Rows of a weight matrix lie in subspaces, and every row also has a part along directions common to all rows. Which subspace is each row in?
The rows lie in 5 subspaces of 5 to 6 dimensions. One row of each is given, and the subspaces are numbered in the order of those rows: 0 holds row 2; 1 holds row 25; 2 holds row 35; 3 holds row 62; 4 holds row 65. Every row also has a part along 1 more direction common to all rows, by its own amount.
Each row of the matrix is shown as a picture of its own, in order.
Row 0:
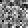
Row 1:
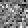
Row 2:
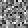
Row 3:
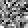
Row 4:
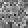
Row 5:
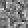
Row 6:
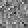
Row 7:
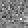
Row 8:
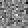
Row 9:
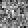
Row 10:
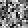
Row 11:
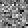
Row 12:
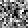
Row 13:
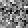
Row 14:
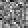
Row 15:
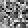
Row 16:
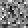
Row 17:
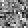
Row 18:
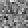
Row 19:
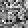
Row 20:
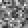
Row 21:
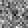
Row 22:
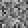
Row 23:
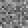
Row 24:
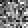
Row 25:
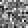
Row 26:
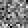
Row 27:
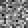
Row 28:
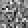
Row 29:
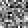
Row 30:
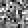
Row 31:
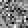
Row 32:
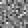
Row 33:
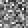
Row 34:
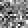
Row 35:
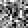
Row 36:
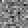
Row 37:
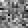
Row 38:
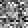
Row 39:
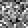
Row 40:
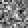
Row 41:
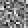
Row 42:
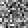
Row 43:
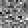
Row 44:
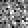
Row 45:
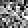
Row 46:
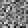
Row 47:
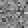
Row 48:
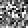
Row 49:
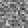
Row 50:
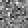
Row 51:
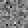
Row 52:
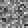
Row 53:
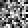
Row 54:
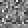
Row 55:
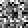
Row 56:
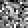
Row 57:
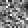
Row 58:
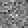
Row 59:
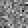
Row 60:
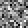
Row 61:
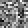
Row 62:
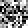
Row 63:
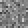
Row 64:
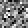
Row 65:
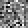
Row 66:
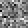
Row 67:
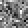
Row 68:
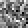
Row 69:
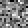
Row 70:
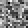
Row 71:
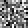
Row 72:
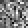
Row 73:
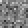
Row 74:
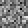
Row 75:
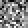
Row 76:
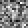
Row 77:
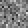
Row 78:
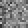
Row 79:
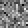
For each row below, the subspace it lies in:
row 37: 2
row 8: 2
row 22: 0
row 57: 0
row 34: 3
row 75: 4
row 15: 4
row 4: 3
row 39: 0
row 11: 2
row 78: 0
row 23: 3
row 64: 1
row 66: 3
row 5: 4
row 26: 4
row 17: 2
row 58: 2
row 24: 3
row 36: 1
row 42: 0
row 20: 1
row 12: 2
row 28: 4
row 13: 2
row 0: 1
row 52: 3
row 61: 0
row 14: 4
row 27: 0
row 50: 1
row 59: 1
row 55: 3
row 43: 0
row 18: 1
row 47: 3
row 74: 3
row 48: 2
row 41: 4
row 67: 2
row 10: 4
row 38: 3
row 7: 3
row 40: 2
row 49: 2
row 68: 3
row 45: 3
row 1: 1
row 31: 1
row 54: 0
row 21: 0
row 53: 1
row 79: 2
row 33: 4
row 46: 4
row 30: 4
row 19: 0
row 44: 1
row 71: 2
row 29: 0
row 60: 3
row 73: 1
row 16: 4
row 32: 0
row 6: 0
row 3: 0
